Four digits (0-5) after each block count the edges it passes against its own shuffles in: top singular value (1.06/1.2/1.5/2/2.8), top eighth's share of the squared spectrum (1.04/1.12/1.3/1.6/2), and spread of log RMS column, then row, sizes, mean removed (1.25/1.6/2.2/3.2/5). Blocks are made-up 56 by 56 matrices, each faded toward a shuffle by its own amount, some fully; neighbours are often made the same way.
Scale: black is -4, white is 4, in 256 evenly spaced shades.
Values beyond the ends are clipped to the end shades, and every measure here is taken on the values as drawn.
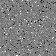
0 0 0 0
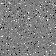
0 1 0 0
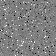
0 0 0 0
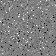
2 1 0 0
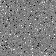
0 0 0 0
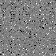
3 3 1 1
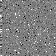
3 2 1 0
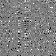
3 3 2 2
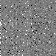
3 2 1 1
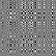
5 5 4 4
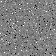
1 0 0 0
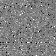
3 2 0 1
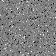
0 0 0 0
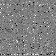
3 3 0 1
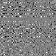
4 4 1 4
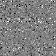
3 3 0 2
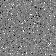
1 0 0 0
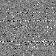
3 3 0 2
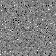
2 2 0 1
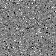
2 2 0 1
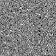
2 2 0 1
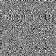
4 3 1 2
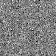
2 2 0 0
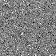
0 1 0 0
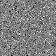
1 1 0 0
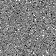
2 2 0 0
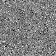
0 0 0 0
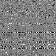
4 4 1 3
